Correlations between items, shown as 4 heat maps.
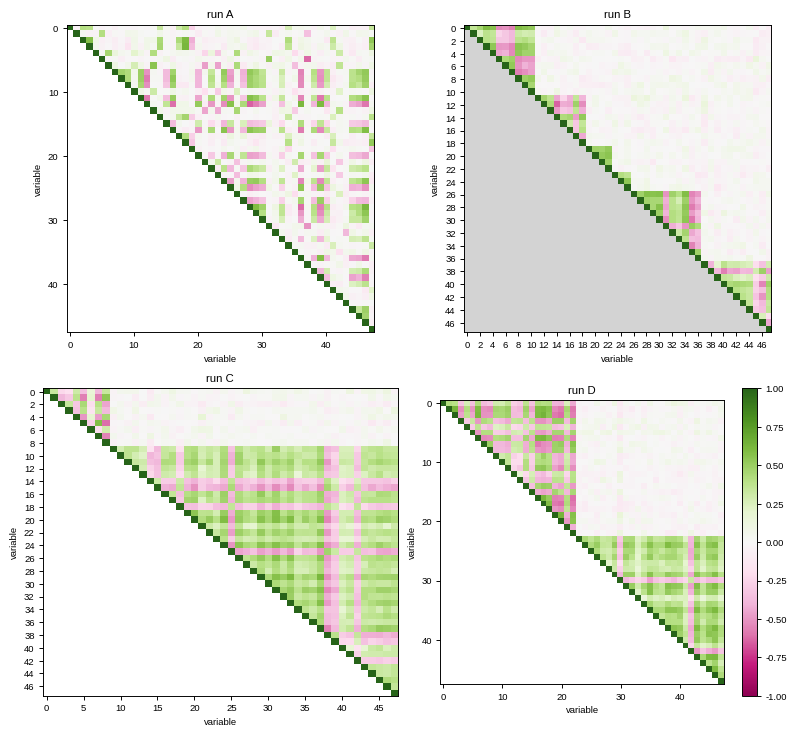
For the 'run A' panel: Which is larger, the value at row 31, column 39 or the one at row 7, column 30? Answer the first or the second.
the second
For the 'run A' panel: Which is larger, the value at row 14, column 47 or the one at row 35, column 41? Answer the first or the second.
the first
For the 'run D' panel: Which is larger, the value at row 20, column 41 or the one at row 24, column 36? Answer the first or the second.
the second
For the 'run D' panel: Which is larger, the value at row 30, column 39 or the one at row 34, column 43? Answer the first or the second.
the second
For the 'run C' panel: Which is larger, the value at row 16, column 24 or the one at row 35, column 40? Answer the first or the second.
the first
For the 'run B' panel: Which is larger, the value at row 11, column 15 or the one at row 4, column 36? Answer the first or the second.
the second
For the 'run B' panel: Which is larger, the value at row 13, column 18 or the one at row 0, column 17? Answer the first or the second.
the second
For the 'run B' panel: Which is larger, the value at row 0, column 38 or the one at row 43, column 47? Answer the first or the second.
the second
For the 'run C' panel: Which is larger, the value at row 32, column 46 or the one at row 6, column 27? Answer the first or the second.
the first
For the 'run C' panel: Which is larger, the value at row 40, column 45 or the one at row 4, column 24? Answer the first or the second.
the first
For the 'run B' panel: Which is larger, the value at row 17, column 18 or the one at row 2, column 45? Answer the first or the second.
the second
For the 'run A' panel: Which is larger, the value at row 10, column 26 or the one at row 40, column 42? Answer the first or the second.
the first
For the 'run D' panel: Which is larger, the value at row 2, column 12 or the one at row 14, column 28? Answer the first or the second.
the second
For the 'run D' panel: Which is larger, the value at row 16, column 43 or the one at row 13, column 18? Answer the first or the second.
the first
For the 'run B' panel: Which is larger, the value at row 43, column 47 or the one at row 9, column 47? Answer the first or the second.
the first
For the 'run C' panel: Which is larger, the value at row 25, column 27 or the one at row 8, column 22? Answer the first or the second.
the second
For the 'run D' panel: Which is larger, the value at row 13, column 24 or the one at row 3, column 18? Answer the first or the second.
the first
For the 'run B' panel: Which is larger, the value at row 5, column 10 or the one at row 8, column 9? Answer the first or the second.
the second
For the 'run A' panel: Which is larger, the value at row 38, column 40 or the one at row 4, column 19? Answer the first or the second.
the first
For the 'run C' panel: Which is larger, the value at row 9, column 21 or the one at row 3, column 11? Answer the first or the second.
the first
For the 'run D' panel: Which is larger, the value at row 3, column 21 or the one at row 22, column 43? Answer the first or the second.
the second
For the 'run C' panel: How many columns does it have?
48
